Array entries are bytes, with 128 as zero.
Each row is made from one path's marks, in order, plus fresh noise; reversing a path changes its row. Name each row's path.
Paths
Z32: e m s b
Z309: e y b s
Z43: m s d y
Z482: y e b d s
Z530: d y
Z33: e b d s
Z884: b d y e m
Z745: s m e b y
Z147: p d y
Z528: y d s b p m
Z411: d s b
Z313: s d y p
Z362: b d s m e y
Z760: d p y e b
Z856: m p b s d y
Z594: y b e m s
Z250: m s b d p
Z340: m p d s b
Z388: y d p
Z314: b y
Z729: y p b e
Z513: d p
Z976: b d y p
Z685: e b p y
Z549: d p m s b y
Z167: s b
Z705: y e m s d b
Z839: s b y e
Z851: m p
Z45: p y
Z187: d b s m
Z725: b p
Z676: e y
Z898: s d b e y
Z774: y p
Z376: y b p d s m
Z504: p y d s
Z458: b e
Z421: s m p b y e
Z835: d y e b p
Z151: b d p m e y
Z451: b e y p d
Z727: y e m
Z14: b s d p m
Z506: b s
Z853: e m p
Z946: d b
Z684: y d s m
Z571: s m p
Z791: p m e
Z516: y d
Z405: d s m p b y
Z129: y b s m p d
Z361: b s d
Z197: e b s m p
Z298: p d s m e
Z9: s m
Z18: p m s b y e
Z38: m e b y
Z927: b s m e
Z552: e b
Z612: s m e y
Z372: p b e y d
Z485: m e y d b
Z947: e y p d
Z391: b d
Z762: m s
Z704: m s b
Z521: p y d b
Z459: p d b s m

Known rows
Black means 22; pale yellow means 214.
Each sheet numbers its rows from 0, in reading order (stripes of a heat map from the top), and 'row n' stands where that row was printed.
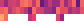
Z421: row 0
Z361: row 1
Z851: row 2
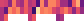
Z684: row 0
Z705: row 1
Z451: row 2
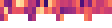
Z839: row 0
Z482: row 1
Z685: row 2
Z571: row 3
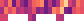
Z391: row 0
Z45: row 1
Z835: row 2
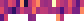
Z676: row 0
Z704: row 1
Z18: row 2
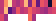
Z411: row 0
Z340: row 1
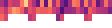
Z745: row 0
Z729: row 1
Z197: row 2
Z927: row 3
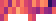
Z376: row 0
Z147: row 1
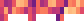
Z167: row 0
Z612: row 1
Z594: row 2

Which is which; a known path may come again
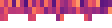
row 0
Z976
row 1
Z884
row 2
Z552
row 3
Z504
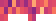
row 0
Z774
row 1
Z372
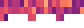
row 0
Z856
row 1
Z313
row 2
Z45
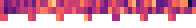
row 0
Z32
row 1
Z612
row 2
Z571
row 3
Z18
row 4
Z451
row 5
Z521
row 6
Z147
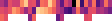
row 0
Z745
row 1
Z594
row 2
Z309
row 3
Z927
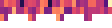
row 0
Z459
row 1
Z298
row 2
Z513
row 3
Z43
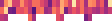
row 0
Z835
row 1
Z791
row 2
Z946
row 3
Z762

